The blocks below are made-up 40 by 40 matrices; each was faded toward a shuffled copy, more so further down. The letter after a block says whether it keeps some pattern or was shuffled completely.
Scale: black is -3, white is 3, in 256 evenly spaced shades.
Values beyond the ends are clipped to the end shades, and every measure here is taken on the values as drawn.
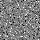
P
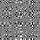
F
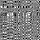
F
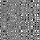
F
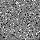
P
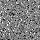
P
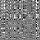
F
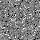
P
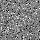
P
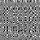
F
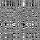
F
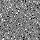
P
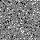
P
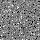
P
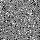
P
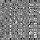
F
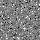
P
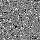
P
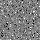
P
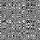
F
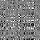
F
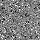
P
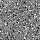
P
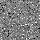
P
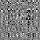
F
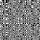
F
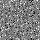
P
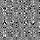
F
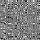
F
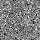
P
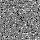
P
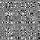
F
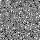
P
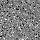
P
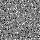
P
